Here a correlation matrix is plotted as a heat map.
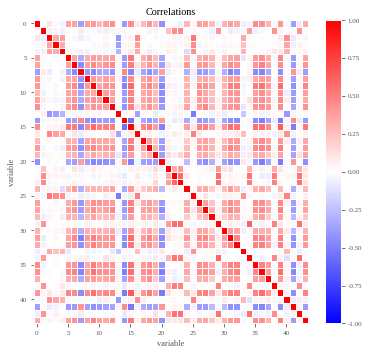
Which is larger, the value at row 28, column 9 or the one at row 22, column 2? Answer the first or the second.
the first
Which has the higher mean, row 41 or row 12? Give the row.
12
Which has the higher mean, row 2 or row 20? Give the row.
2
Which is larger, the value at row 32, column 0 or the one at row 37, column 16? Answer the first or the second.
the first
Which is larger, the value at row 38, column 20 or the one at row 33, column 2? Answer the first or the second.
the second
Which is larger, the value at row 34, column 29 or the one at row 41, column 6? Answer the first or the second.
the first
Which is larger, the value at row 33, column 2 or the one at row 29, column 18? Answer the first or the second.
the first
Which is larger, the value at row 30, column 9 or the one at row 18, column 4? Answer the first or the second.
the first
